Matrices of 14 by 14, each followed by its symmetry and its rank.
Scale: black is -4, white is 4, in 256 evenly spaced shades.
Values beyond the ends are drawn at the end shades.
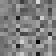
neither, rank three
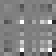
symmetric, rank one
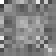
symmetric, rank three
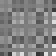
symmetric, rank one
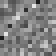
symmetric, full rank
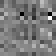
neither, rank three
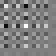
symmetric, rank one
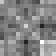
symmetric, rank three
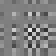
symmetric, rank one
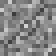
symmetric, full rank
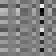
neither, rank one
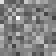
symmetric, rank three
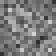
symmetric, full rank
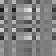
neither, rank one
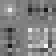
symmetric, rank two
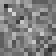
symmetric, full rank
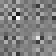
symmetric, rank two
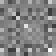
symmetric, rank three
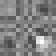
symmetric, rank two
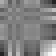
symmetric, rank one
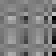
neither, rank one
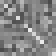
symmetric, full rank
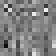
neither, rank three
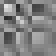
symmetric, rank two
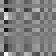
neither, rank one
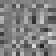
neither, rank three
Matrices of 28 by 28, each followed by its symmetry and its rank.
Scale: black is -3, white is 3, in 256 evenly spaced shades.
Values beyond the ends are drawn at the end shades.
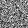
neither, full rank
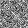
symmetric, full rank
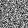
neither, full rank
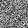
symmetric, full rank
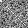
symmetric, full rank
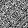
symmetric, full rank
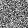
neither, full rank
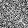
symmetric, full rank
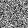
neither, full rank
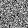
neither, full rank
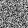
neither, full rank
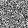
neither, full rank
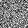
symmetric, full rank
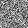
symmetric, full rank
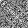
symmetric, full rank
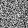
neither, full rank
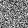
neither, full rank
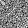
symmetric, full rank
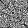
symmetric, full rank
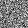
neither, full rank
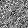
symmetric, full rank
